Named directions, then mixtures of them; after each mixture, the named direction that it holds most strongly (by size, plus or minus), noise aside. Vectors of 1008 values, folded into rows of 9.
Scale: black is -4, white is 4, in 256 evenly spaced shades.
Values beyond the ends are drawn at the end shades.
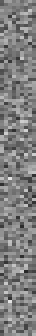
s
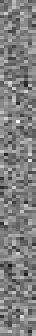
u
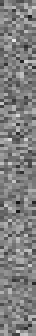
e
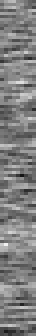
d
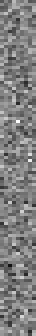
u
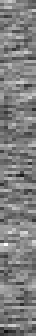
d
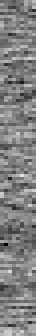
d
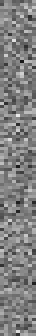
e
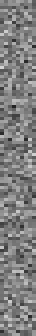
e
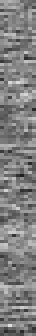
d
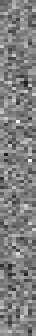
u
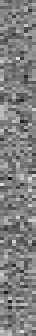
s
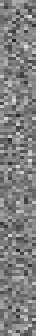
e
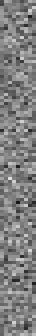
s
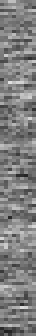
d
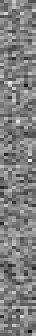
u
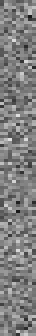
e
